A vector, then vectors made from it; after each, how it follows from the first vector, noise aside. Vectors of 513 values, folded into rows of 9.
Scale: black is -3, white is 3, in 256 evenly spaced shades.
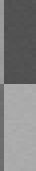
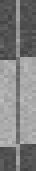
wrapped around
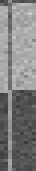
wrapped around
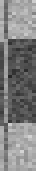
wrapped around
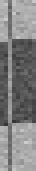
wrapped around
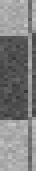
wrapped around
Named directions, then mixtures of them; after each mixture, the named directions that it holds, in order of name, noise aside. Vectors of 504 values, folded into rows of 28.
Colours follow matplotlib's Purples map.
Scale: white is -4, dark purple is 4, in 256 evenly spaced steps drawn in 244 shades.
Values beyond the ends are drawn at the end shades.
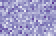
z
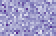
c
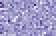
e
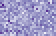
c, e, z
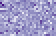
c, e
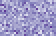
c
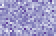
c, e, z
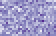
c, z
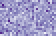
c, e, z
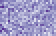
e, z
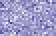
c, e, z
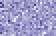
e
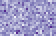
c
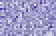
c, e, z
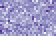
e, z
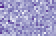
e, z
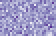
c, e, z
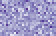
c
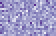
e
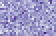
c, e, z
